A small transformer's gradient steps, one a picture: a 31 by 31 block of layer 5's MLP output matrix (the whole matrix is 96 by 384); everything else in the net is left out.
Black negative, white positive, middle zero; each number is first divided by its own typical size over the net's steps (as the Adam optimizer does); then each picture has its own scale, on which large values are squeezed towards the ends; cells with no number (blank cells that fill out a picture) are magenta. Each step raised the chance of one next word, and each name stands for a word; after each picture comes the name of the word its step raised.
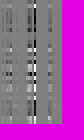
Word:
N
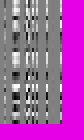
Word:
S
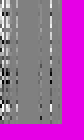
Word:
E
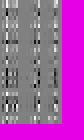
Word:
E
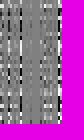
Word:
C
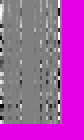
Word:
E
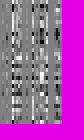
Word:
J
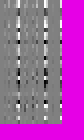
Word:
E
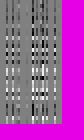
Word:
N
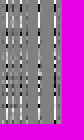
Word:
J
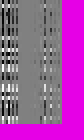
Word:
N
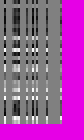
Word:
N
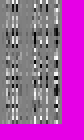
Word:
J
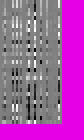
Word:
E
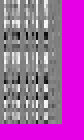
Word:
S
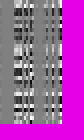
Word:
C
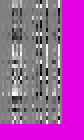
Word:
C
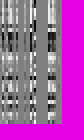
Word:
S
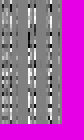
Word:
J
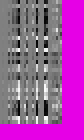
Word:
N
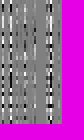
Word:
J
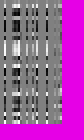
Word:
C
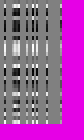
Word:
C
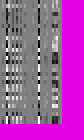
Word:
N
